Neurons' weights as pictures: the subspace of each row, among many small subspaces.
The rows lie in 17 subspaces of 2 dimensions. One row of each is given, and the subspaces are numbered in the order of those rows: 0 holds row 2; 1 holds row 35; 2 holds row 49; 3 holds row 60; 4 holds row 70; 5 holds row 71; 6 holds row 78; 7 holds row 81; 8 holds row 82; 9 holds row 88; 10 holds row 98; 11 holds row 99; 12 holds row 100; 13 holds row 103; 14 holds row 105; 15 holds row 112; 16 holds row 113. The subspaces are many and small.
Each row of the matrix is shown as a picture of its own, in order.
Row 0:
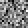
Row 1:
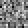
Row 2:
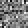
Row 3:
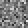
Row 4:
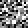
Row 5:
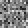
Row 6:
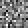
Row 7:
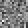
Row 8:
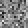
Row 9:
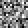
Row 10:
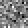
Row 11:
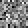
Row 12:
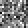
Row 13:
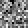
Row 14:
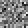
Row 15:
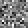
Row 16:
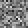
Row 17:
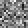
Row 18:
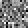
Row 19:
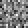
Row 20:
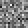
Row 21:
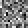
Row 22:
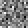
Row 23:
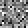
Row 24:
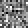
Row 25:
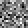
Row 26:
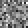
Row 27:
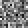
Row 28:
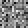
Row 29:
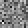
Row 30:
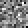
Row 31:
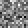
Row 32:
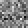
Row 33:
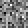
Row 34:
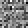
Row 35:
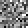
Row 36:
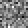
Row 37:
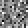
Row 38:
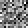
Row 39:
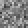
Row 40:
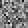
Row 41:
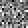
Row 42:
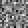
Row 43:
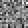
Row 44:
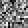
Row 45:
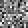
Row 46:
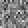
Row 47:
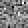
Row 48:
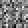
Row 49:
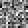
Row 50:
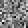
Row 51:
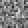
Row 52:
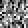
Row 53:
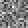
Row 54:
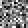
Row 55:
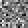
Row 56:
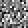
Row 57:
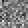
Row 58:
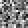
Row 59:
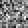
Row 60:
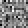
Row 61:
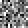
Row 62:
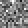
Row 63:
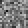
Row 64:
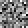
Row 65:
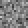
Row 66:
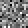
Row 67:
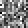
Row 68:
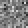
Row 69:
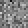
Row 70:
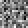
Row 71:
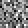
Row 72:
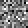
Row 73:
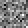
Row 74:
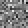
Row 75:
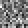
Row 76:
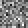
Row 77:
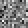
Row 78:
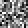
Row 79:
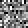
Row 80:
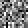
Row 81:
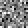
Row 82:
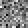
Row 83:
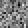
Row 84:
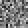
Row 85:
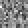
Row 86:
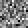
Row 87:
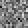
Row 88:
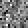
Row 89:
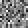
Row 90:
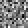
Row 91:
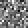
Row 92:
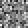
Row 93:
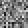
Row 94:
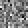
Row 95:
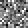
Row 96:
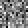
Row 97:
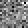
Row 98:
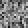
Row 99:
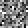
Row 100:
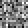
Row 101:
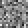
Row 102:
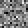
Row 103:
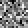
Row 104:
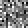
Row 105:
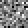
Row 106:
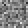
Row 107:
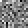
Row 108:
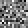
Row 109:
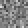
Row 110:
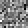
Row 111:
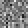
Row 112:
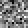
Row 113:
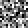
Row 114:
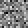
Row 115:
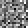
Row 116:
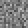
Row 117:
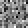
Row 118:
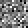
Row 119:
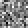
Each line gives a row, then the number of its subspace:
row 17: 13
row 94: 2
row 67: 10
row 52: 10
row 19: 5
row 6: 9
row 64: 1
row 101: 8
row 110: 14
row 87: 5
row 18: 7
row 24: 3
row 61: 9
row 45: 6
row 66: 1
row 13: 15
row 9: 16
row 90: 14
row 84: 9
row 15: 10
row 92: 0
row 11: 9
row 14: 1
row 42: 3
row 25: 13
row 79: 0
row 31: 15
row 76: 8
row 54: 8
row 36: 14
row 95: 13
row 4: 14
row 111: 7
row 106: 5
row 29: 6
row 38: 14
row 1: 12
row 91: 13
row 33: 2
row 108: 10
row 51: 16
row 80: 7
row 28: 3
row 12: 10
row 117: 4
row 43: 12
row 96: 2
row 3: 13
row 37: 11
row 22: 7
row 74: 0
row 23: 11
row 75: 5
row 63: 8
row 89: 9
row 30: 1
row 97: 14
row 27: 12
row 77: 10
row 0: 13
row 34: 0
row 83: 6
